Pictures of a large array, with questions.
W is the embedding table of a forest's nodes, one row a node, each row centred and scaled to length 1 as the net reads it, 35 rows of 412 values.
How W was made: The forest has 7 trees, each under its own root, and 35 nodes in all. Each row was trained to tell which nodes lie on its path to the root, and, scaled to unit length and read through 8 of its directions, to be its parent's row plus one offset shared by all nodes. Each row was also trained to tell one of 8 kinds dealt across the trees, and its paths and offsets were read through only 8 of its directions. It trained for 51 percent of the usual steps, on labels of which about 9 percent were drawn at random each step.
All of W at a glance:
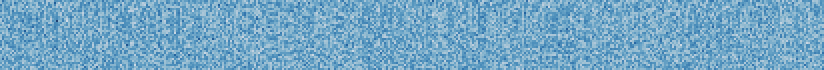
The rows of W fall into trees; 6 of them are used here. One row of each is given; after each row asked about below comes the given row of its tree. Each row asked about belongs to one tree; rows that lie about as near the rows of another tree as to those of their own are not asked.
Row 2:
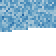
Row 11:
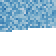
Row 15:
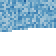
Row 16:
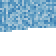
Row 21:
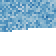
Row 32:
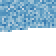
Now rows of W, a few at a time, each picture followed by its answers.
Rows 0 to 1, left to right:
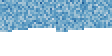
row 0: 32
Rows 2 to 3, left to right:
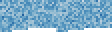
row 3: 2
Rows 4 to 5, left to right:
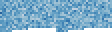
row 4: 11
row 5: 2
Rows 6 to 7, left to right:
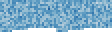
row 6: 15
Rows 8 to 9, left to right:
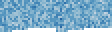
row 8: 16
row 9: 11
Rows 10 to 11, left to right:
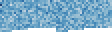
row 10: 11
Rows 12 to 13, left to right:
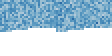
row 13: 11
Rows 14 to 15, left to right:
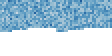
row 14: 16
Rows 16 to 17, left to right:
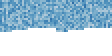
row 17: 32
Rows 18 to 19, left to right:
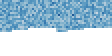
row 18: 32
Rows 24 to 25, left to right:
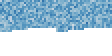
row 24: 32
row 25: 15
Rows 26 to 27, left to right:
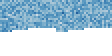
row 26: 2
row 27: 32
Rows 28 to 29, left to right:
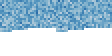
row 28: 11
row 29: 11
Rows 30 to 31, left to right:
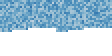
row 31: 16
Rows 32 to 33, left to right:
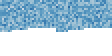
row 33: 16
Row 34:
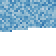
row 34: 16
